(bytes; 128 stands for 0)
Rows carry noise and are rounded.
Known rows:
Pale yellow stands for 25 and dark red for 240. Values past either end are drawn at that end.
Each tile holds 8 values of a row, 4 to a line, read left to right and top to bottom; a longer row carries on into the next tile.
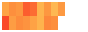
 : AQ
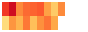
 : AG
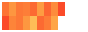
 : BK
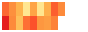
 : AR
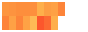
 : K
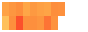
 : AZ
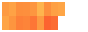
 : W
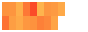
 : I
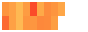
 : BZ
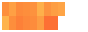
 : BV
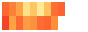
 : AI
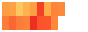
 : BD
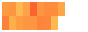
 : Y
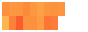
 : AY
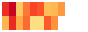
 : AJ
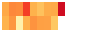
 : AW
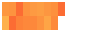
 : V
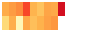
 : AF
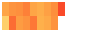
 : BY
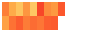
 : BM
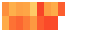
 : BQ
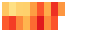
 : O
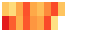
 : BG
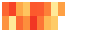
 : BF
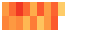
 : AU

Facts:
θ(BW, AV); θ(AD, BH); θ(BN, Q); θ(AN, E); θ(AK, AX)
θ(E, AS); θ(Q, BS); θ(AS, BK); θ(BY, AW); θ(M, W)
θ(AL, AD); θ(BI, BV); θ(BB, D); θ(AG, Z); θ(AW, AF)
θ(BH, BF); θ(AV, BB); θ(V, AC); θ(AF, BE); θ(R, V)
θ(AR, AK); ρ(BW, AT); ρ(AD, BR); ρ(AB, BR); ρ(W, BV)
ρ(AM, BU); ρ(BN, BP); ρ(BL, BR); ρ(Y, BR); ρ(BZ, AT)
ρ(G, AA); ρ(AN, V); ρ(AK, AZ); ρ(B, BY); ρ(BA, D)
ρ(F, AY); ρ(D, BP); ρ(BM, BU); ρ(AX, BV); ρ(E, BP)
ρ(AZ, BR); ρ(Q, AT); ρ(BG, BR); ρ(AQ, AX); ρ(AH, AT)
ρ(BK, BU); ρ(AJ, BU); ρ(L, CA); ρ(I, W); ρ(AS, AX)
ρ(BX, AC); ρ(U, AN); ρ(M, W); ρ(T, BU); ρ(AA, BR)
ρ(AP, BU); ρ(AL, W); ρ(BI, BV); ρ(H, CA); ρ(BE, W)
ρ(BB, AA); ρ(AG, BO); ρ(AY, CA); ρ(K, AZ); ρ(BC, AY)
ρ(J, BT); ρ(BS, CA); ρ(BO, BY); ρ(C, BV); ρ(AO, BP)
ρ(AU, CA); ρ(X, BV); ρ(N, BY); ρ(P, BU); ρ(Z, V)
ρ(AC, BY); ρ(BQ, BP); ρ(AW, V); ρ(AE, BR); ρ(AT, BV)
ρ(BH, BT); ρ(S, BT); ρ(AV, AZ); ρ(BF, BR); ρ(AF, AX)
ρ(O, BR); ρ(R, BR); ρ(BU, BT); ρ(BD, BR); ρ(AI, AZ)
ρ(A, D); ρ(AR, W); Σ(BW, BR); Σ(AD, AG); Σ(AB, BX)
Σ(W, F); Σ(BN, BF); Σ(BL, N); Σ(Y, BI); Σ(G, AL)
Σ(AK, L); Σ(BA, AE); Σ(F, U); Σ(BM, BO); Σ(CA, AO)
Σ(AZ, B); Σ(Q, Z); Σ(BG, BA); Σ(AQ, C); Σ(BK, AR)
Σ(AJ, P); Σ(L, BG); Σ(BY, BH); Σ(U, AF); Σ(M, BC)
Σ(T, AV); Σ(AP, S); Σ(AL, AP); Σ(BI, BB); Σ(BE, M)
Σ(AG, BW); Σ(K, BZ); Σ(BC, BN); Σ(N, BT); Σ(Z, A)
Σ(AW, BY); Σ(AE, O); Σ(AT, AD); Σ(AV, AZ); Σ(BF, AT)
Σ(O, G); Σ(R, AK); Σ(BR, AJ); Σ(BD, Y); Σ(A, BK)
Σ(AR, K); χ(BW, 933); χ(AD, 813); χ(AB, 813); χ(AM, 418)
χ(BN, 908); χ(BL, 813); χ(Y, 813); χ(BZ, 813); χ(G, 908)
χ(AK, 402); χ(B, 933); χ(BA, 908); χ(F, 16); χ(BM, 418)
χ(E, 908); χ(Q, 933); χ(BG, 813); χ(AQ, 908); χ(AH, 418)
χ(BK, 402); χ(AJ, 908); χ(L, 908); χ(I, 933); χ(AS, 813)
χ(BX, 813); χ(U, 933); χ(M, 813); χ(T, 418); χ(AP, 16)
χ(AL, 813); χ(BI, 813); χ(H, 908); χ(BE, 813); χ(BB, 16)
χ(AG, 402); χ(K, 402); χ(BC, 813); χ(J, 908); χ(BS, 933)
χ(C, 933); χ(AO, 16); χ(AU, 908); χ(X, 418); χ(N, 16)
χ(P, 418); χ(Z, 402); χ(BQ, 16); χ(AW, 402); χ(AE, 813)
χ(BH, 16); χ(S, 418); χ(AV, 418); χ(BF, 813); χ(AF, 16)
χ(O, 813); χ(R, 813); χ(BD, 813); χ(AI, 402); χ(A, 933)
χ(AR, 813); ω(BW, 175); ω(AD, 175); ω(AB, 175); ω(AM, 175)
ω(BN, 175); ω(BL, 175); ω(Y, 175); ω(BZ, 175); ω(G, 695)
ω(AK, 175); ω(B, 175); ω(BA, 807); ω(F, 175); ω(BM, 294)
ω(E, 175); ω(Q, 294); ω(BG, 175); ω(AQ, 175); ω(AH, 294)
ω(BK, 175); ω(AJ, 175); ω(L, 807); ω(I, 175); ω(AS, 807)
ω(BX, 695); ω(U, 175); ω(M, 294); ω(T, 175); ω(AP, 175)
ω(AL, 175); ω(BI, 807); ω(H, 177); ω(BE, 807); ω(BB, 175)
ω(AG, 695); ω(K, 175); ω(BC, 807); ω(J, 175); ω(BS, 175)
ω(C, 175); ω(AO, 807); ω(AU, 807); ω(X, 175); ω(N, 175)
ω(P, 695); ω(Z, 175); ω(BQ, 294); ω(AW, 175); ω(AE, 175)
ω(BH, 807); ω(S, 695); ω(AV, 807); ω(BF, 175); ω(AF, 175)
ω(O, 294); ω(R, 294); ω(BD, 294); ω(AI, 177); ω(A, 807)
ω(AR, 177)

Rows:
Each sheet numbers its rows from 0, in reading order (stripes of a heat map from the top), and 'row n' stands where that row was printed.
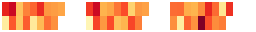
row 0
P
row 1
BR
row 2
M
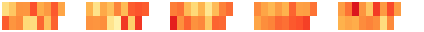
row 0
G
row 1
AP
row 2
H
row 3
AH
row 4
AV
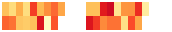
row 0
AL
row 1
L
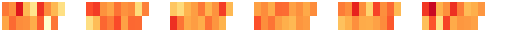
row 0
BH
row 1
AT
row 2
AE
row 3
J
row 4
AO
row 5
BW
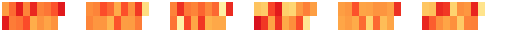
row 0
E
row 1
A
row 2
BN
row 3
AK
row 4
BB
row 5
BA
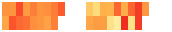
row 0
AN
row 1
S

